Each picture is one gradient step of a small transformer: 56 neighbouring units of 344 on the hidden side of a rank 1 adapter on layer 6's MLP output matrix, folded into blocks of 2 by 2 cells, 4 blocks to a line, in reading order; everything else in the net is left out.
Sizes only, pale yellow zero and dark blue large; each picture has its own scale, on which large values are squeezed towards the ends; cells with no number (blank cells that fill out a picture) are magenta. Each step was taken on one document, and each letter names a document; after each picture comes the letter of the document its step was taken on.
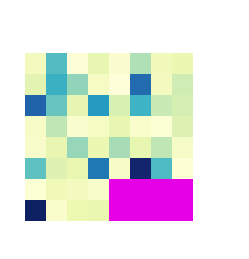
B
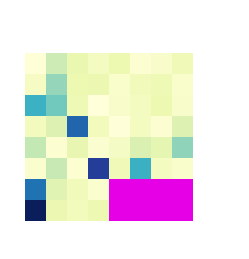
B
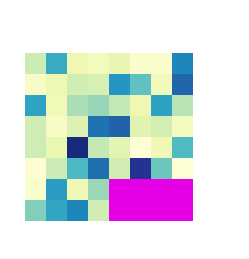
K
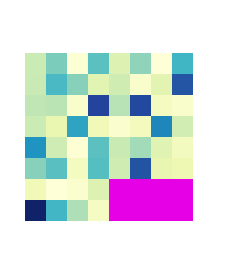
B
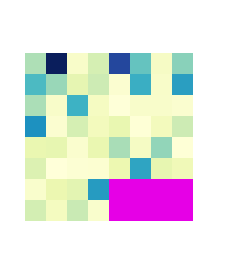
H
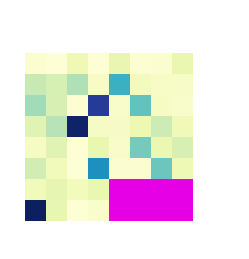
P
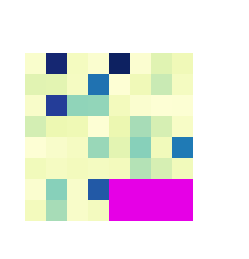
H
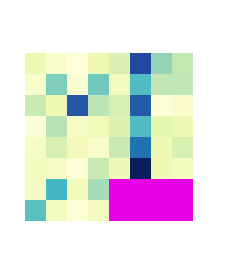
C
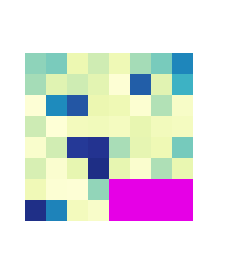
K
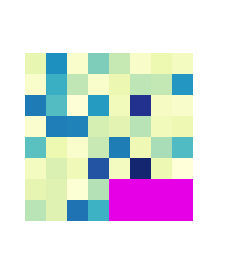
B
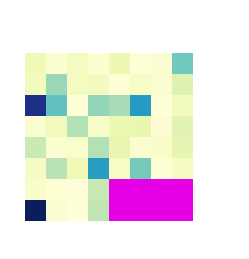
B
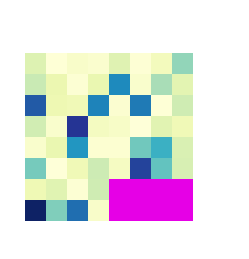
P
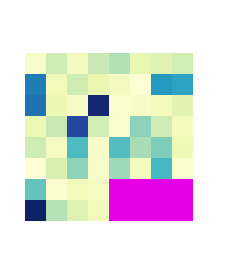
P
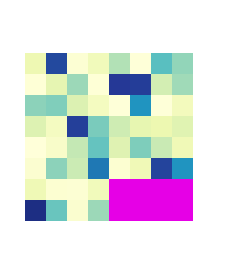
P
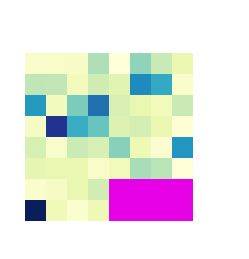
C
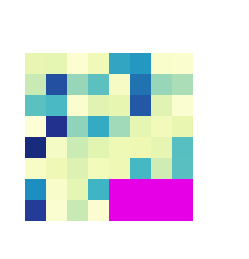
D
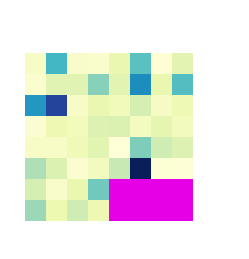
K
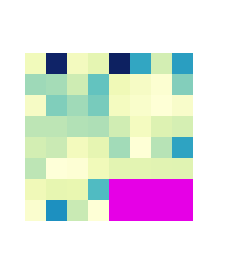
H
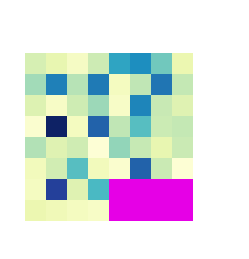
C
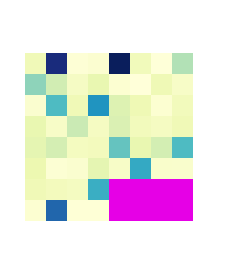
H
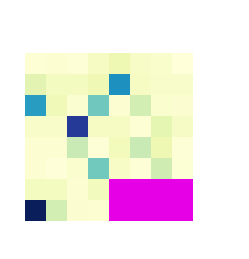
P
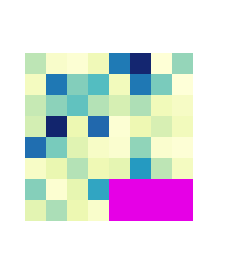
D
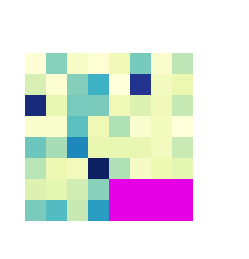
K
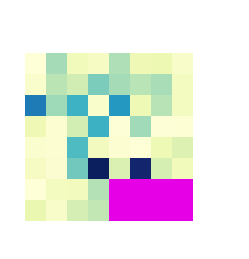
K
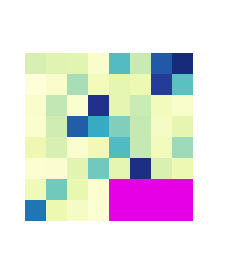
D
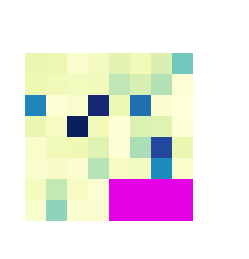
P
